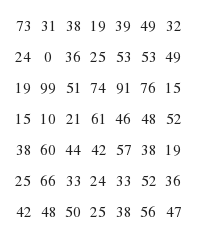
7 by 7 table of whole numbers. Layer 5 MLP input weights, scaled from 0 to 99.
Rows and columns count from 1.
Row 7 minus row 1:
-31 17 12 6 -1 7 15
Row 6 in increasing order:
24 25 33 33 36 52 66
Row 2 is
24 0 36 25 53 53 49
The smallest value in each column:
15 0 21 19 33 38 15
